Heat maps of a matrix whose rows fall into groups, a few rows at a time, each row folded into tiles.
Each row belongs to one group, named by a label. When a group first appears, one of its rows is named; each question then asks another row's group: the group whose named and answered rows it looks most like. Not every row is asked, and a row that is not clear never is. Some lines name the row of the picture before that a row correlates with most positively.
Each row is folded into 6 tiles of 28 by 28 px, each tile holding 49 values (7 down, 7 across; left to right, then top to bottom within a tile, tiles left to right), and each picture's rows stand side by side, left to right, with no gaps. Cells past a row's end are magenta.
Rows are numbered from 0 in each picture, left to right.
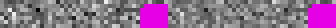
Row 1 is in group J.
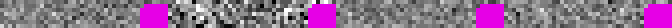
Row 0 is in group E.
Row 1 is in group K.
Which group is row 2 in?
J
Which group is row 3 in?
K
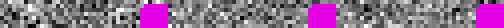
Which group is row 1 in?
E
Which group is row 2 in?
J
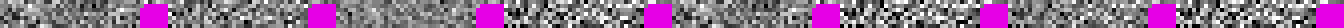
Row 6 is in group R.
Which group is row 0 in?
K
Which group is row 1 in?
R
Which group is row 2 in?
K
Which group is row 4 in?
K
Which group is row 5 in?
R
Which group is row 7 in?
R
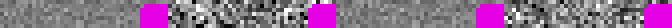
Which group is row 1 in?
K
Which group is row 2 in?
E
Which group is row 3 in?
J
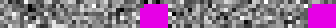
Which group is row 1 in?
R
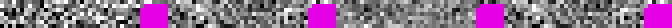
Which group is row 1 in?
K
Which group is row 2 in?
J
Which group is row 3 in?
K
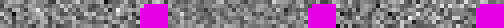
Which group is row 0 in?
K
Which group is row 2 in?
R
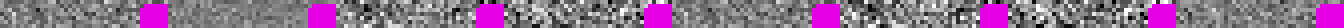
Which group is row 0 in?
J
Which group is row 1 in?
E
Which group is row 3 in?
K
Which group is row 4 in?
J
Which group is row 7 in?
K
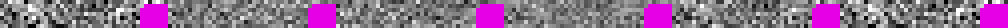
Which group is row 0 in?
K
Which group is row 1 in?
R
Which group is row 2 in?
E
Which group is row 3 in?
K
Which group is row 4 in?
K
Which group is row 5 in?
K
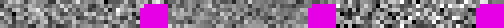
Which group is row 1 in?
E
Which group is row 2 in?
R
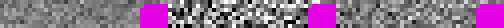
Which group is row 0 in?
E
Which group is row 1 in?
R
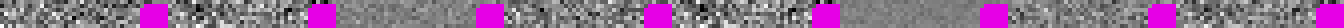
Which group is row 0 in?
E
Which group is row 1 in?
J
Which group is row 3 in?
J
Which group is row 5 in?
E
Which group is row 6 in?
K
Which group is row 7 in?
J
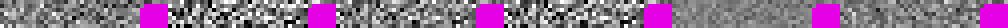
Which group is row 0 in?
E
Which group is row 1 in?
R
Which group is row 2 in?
R
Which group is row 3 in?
R
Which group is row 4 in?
E
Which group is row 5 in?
J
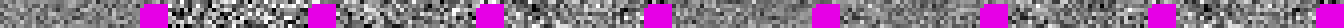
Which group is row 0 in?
E
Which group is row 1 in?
R
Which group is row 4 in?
E
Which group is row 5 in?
K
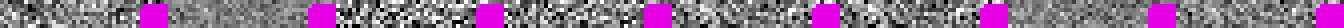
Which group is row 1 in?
K
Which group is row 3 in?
R
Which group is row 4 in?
K
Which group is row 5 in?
K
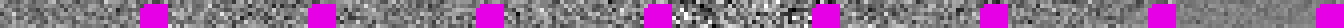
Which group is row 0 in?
J
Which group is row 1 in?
E
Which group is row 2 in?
K
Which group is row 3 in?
K
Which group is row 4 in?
J
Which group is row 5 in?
J
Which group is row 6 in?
E
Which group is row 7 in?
E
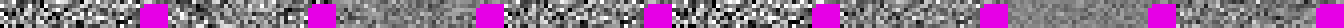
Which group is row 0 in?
R
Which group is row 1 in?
J
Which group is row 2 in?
K
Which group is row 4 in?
R
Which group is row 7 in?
E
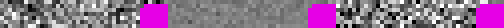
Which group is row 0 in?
J
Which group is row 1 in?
E
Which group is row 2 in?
R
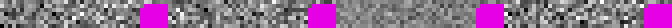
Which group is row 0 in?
R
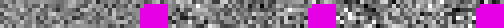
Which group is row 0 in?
E
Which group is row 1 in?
K
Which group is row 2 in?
J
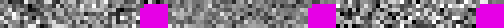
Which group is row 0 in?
J
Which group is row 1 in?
E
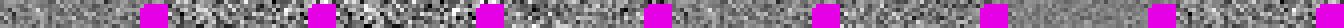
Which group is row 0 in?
K
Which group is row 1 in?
K
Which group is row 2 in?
K
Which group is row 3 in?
J
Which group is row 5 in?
E
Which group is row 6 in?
E
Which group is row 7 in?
K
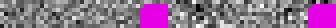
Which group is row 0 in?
R
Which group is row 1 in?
J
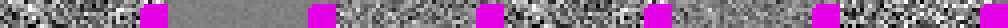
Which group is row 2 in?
E
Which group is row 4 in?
K
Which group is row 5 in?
R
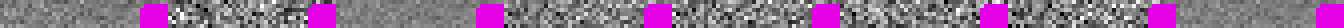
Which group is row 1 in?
J
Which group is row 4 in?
R
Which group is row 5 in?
K
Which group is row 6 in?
R
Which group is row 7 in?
E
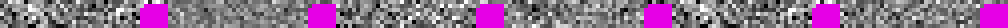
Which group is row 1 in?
J
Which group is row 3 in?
J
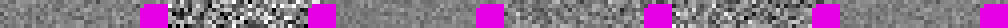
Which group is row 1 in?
R
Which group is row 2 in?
E
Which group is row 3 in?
J
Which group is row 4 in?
E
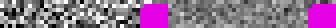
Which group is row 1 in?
J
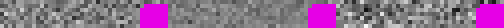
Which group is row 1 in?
E
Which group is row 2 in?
J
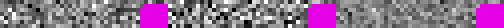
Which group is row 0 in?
J
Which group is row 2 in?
K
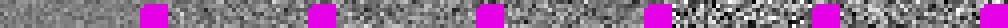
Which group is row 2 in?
J
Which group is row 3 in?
E
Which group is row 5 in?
K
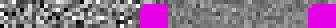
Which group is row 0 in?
R
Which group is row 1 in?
E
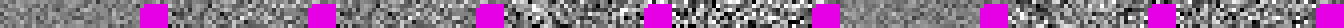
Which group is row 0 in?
E
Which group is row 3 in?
K
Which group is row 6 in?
J
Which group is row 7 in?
R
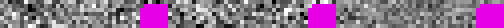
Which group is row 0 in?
J
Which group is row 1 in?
K
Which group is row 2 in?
K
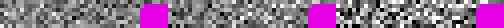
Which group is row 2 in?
R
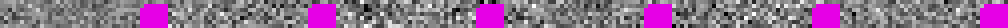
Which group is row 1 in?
E
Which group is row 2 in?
J
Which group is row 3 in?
K
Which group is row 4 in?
R
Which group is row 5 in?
K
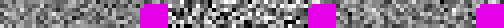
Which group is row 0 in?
E
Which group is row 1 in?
R
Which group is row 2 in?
K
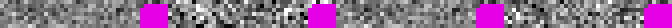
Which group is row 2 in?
J
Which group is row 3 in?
J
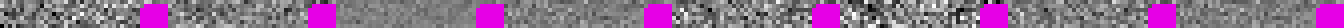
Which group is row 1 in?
J
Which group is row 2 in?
E
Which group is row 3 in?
E
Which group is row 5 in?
J
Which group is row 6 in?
J
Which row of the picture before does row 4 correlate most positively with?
3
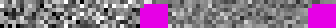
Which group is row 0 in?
R
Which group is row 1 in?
E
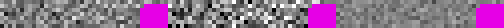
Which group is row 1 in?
R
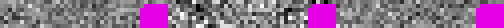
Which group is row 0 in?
K
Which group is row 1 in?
J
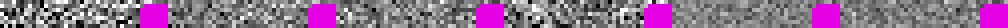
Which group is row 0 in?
R
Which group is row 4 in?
E
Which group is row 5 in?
J
